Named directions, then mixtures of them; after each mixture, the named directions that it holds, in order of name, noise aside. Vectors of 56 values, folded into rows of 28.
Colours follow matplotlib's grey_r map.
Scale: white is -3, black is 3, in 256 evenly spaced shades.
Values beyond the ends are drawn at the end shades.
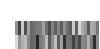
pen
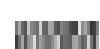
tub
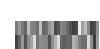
tub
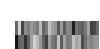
pen, tub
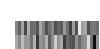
pen, tub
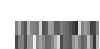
tub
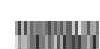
pen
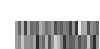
pen, tub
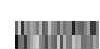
pen, tub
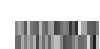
pen, tub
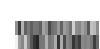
pen, tub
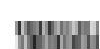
pen, tub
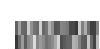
tub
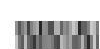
tub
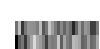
pen, tub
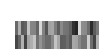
tub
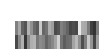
tub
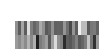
pen, tub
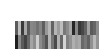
pen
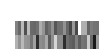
pen, tub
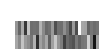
pen, tub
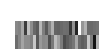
pen, tub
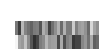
pen, tub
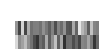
pen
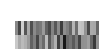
pen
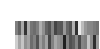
pen, tub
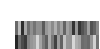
pen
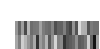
pen, tub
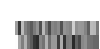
pen, tub
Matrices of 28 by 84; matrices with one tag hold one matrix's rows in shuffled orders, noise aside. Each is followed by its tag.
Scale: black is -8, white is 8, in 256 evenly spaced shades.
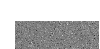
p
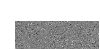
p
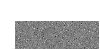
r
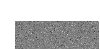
p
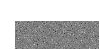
r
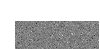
p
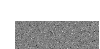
p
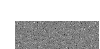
r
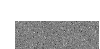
r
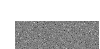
r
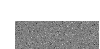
p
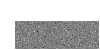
r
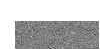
p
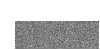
p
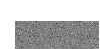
p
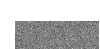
p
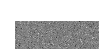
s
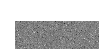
r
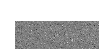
p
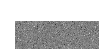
r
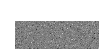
p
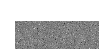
r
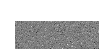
p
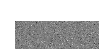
p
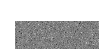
s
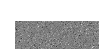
s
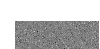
r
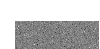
r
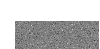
p
